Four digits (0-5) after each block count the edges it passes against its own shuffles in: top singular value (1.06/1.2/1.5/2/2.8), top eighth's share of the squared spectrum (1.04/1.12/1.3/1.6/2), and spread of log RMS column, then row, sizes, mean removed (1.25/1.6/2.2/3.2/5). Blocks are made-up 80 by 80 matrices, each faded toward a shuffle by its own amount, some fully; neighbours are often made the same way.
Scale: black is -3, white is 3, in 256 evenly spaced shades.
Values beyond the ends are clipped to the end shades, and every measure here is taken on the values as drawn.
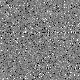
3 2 0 1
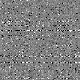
4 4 1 3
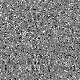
3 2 0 0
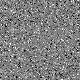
3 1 0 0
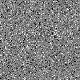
3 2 1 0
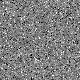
0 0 0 0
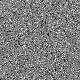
0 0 0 0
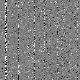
3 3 3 0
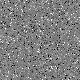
0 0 0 0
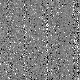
2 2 3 0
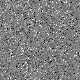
0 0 0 0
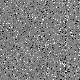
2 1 1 0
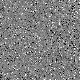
1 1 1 0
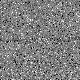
0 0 0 1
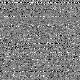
2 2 0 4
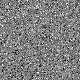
2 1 0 0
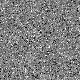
2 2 0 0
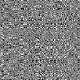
4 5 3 3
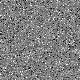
0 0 0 0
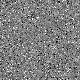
0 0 0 0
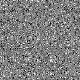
3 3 1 1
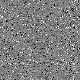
3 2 1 1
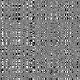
5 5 4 3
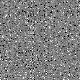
3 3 2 1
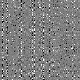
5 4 3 2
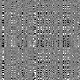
5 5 4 3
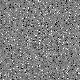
2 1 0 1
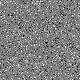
1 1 0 0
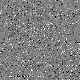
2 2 0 1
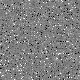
2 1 0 0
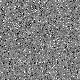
1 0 0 0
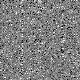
3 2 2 1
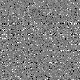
4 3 1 2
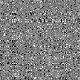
4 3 2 2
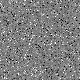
0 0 0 0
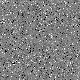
2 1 0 0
